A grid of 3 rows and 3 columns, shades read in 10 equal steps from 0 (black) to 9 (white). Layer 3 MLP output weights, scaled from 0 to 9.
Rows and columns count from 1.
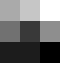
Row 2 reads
4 2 5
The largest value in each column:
6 7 9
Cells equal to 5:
1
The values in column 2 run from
1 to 7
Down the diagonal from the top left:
6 2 0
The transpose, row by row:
6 4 1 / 7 2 1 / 9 5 0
